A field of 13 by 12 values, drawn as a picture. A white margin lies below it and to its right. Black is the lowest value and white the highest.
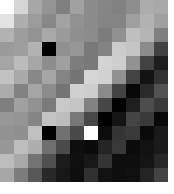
The halves do not mirror each other. The top middle is the calmest part. There is an overall slope up to the top left. Three lone cells stand out: one far higher and two far lower than their neighbours. The grain runs diagonally up to the right. The top left is the ninth with the highest average.
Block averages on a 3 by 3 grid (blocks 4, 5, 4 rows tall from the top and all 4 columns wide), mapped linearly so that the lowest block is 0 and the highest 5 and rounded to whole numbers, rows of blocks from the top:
545 / 541 / 410
